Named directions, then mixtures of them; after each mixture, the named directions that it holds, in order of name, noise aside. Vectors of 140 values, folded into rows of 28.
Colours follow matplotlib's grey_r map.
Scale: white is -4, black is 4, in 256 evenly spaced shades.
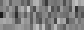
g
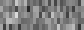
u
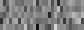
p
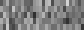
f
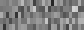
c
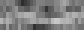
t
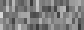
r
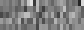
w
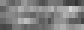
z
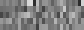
w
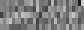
c, u, w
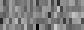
p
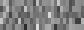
p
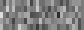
r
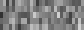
r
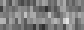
f, p, t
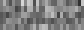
t, w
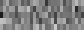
g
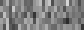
f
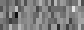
c, u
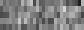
w, z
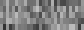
r, u, z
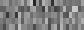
c, w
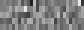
w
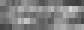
z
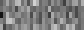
g, u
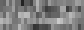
g, r, t
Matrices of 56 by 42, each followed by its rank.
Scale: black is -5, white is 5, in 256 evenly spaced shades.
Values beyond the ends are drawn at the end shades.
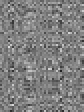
five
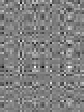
three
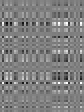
one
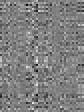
five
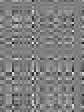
two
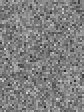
full rank
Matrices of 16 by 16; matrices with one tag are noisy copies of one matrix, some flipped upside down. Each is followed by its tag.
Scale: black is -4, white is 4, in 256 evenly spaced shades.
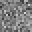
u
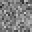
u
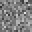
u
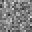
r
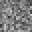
r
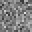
u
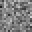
r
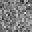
u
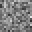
r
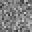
u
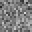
u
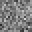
u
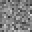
r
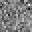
u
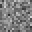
r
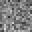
r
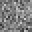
u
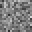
r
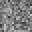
r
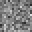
r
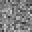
r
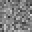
r
